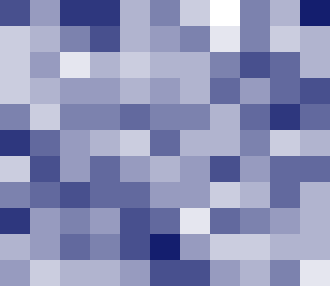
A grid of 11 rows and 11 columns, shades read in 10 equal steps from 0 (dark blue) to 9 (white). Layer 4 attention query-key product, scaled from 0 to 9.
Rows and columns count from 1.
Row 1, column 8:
9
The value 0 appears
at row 1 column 11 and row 10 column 6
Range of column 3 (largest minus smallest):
7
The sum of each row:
45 59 60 53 43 54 46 47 46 51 56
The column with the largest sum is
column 8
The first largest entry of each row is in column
8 8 3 1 2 5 1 8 7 8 11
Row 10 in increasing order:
0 2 3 4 5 5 6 6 6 7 7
